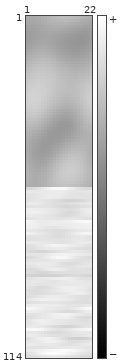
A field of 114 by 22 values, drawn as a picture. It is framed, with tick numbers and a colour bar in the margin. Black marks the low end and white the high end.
It is made of 2 by 1 panels. Panel 1,1: high, smooth. Panel 2,1: very high, streaked across, faint in contrast.
